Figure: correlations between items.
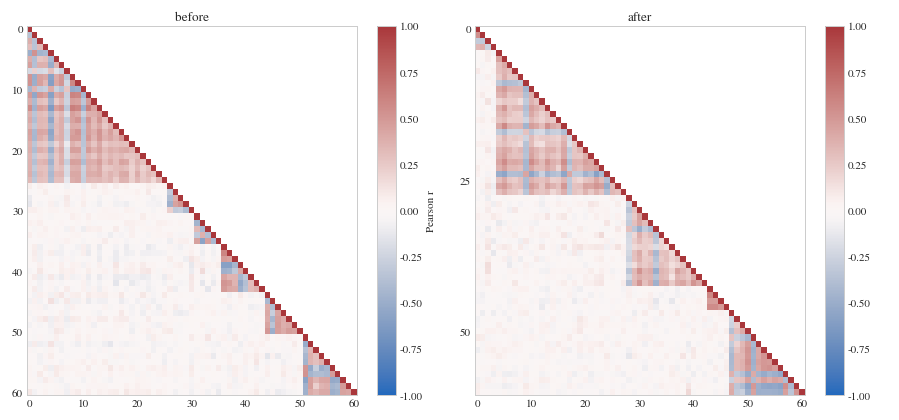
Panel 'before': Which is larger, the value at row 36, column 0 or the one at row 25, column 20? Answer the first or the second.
the second
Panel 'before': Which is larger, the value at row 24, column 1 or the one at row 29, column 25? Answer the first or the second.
the second
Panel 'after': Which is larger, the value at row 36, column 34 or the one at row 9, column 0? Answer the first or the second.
the first
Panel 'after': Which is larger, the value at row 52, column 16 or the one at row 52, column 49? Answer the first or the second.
the second
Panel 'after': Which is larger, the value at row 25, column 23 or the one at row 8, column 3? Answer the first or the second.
the first
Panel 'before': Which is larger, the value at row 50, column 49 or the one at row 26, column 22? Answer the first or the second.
the first
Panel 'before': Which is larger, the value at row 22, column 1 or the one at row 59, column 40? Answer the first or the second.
the second
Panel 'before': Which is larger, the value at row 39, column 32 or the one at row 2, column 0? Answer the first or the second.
the second
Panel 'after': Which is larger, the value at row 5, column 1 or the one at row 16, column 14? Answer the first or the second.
the second
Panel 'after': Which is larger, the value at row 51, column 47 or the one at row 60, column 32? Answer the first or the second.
the first
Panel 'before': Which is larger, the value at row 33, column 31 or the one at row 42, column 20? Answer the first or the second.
the first
